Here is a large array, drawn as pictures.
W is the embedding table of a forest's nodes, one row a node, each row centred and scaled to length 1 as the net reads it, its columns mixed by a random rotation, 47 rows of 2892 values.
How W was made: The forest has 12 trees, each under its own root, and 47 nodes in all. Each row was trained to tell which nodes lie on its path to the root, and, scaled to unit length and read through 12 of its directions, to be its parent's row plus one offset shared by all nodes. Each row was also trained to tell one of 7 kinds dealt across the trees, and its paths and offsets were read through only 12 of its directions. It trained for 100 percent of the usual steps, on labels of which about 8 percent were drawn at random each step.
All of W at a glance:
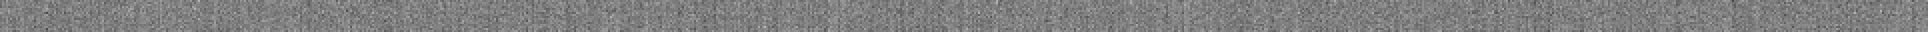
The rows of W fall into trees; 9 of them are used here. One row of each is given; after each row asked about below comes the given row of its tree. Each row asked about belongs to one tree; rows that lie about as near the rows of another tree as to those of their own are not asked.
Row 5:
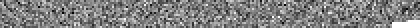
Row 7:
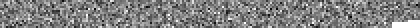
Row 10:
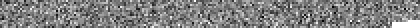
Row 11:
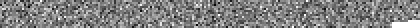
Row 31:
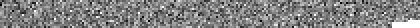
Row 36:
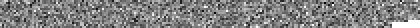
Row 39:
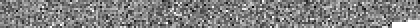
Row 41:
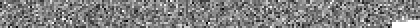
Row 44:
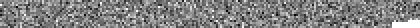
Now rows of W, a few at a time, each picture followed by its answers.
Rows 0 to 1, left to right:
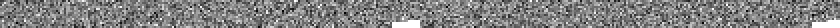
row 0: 7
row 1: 41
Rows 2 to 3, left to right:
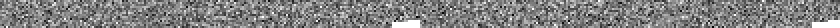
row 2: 41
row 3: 31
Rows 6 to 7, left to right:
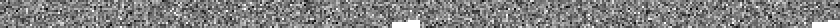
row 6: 39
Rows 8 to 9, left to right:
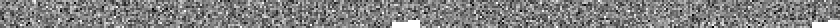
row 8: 10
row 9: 31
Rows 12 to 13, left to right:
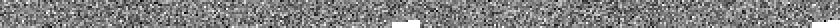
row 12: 36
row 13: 5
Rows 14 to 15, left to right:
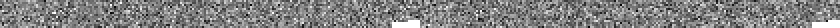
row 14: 41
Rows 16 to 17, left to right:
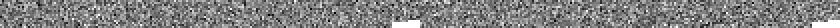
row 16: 7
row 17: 36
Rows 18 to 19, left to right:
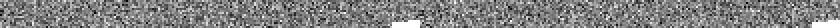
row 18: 44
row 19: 44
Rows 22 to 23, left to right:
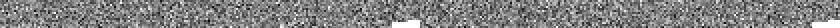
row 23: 31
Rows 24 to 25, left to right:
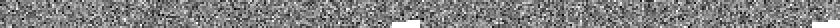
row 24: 5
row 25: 10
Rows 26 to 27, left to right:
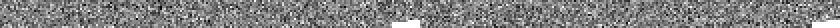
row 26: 5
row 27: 41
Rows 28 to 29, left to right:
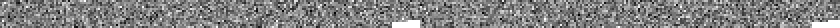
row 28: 7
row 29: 11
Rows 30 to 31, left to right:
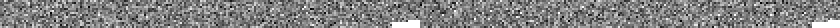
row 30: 36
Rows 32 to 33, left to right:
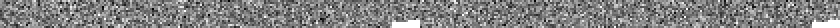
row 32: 10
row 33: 10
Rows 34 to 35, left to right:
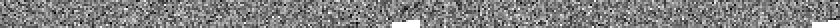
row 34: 5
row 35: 7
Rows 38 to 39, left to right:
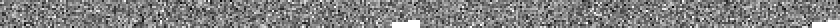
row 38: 11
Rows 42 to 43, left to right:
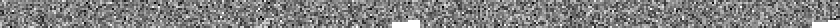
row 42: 44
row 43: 7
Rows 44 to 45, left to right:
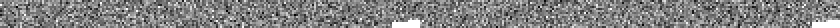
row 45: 44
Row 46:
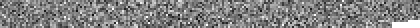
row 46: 31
